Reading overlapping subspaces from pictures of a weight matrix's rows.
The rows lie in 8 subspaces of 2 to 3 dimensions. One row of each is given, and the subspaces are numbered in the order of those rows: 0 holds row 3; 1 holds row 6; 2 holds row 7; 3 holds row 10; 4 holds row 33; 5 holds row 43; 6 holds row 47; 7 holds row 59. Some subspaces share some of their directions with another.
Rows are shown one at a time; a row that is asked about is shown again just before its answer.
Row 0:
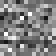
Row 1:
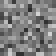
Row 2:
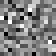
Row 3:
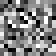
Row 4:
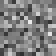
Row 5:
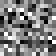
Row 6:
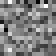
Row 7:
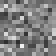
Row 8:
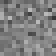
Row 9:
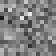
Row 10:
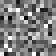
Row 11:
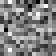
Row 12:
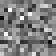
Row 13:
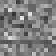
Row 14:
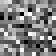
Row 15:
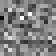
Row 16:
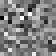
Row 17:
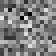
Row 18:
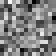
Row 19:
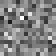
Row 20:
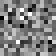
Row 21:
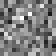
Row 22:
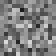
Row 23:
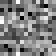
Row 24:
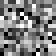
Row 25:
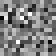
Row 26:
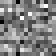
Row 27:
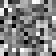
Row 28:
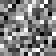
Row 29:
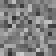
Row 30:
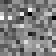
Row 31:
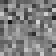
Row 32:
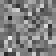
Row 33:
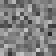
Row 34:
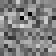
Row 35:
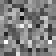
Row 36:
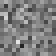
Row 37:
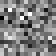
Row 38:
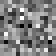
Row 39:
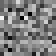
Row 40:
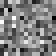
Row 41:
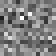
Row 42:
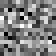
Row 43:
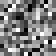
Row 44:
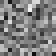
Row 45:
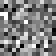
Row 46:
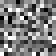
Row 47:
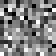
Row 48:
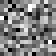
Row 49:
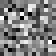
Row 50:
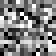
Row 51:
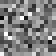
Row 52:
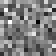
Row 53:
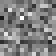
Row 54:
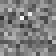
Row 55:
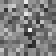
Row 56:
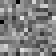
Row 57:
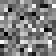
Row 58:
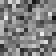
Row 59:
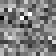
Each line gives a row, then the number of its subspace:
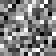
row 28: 5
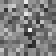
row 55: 7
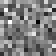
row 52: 6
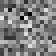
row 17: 7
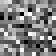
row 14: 6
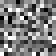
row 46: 3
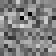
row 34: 0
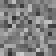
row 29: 4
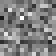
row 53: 0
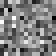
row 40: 5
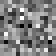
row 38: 3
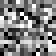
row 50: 4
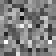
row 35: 3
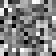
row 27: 5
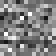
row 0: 2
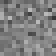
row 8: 6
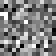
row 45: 2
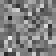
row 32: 3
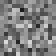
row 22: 3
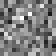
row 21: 5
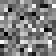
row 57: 0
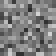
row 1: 4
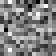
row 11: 1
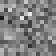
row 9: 7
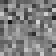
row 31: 6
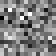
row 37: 7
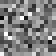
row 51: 1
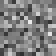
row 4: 4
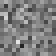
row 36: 2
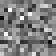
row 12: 0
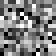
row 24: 4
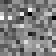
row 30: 6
